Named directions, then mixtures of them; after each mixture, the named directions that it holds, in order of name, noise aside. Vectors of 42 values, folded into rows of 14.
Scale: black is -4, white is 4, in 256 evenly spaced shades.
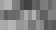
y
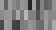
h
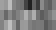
h, y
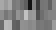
h, y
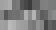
y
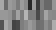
h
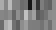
h, y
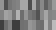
h, y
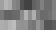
y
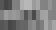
y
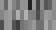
h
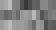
y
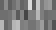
h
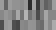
h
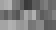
y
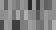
h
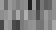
h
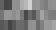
y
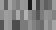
h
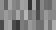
h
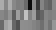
h, y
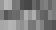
y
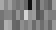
h, y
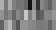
h, y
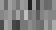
h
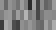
h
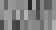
h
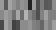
h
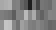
h, y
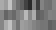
h, y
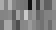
h, y
